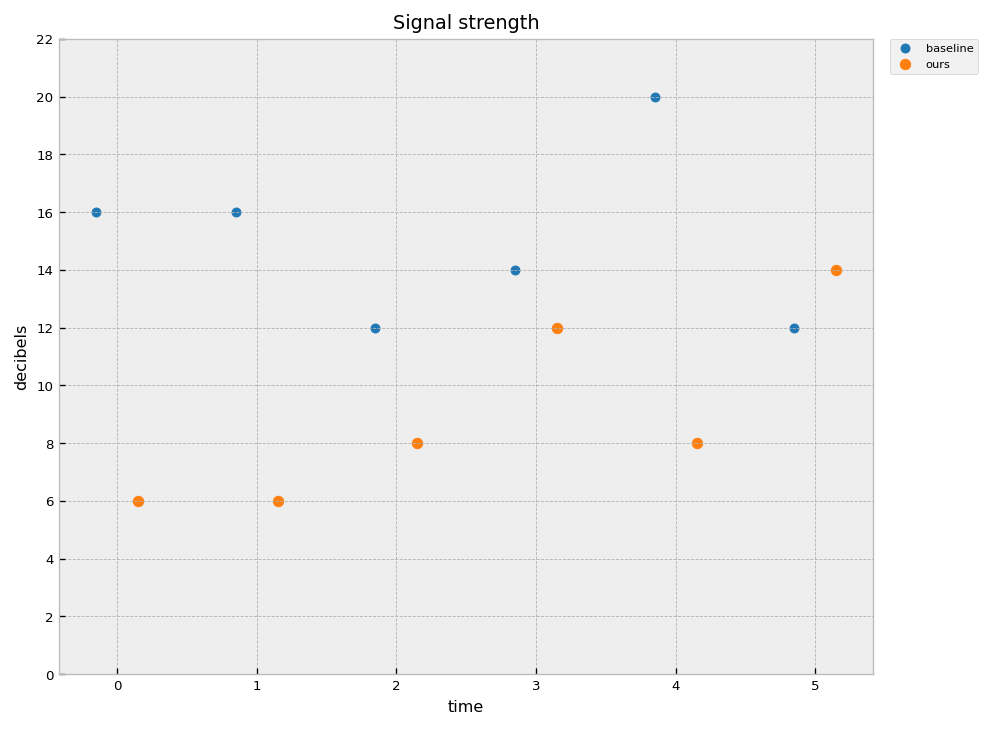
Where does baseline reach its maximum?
4
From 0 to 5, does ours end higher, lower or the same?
higher
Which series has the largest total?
baseline
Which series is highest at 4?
baseline
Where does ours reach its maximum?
5
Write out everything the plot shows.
Title: Signal strength
x-axis: time, ticks 0 1 2 3 4 5
y-axis: decibels, ticks 0 2 4 6 8 10 12 14 16 18 20 22
Legend: baseline, ours
Values:
baseline: 16 16 12 14 20 12
ours: 6 6 8 12 8 14
